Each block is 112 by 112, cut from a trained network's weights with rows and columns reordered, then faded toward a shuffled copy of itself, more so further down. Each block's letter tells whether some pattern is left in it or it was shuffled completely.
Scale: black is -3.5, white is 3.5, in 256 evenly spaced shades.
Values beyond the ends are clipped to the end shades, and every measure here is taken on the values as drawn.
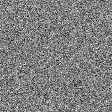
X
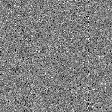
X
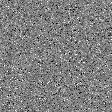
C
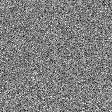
X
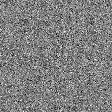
X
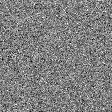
C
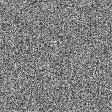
X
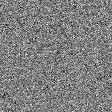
X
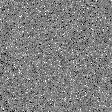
C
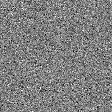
X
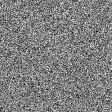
C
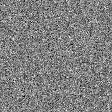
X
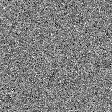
C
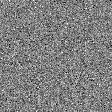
X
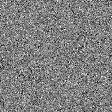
X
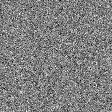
C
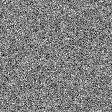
C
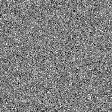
X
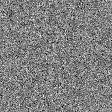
C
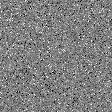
C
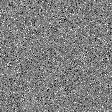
C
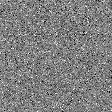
X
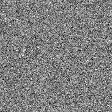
X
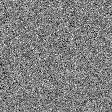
C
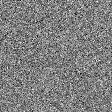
C
